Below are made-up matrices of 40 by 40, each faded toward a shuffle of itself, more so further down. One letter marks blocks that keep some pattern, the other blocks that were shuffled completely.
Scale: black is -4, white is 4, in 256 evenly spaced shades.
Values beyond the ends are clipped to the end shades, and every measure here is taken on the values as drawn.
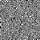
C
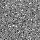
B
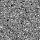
B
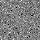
C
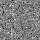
B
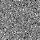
B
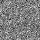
B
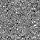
C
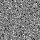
B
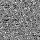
C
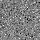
B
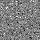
C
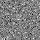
C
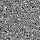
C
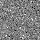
B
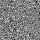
B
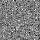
C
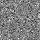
C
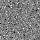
B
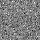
C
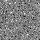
B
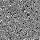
B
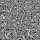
C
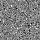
B
